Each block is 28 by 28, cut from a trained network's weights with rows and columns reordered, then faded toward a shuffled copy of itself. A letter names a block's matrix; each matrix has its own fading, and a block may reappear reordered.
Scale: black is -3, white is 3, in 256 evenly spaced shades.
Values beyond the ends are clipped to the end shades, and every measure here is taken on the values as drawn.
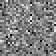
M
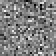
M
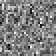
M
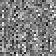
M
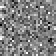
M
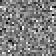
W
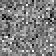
M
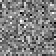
M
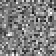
M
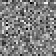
M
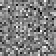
M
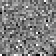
W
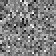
M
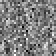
M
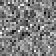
M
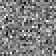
M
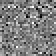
W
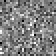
M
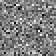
M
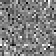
W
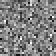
M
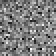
W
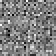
M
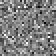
W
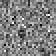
M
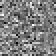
M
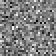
W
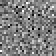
M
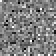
W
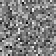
W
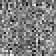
M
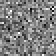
M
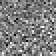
M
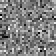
W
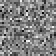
W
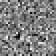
W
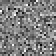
W
